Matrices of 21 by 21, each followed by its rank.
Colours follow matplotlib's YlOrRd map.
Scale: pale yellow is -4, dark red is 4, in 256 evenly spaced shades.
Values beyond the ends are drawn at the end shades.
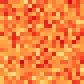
full rank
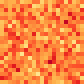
full rank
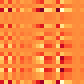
one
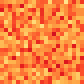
full rank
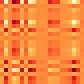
one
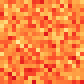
full rank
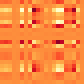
one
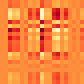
one
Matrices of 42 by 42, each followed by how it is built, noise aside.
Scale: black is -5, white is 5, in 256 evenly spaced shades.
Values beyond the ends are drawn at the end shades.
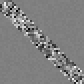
banded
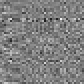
low rank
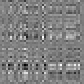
low rank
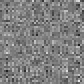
low rank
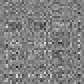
low rank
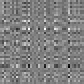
low rank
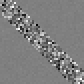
banded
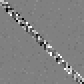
banded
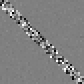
banded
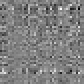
low rank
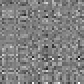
low rank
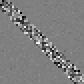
banded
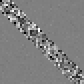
banded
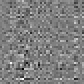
low rank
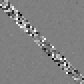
banded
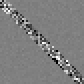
banded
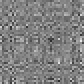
low rank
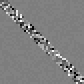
banded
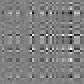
low rank
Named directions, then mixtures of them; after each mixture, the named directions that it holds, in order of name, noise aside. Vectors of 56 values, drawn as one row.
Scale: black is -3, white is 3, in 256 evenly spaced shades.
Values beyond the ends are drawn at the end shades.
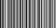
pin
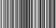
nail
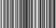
nail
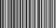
pin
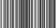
nail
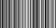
nail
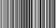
nail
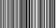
nail, pin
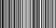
nail, pin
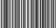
pin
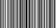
nail, pin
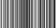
nail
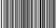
nail, pin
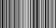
nail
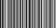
pin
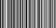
pin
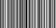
nail, pin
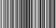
nail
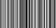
nail, pin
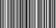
nail, pin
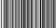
nail, pin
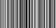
nail, pin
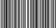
nail, pin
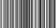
nail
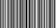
nail, pin
